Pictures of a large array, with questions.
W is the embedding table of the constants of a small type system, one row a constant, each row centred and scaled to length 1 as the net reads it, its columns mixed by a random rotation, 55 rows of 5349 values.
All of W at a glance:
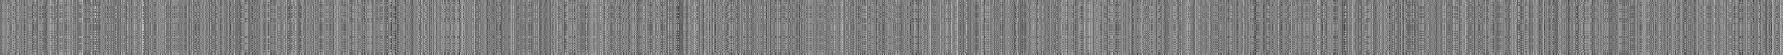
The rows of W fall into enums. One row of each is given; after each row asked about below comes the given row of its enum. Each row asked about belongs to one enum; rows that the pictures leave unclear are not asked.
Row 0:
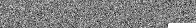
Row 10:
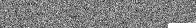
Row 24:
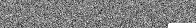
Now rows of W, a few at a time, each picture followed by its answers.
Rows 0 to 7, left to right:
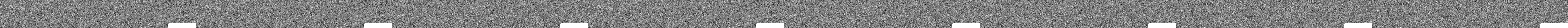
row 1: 0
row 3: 0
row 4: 24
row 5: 24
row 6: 10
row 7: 10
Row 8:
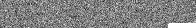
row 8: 10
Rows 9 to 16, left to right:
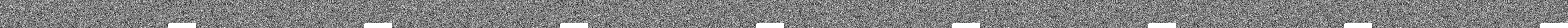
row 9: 0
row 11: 0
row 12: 24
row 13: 10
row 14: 10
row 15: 24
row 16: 10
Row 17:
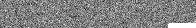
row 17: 10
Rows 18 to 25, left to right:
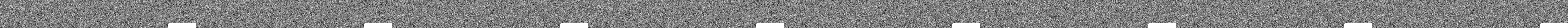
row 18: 0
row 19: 0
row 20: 24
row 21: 0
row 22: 24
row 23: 10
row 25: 24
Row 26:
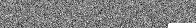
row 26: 24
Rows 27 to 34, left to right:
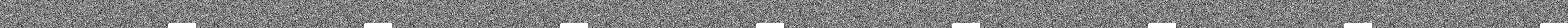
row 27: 24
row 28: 24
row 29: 24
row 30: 24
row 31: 10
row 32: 24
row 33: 10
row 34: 24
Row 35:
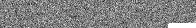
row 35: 10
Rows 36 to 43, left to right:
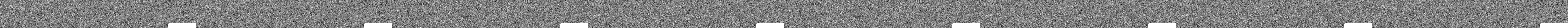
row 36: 0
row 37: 0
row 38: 10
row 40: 10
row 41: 24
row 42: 24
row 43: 0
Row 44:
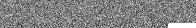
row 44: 24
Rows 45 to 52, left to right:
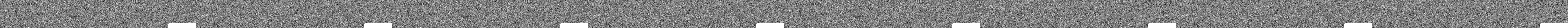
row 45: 10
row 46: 24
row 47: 10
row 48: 24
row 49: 10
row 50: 0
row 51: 24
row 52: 0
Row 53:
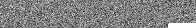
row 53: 0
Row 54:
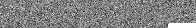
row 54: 0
